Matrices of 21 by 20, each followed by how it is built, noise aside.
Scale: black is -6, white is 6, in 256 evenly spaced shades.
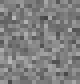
noise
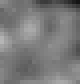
smooth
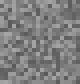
noise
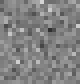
noise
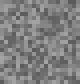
noise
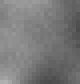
smooth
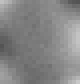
smooth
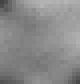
smooth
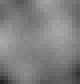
smooth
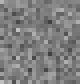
noise
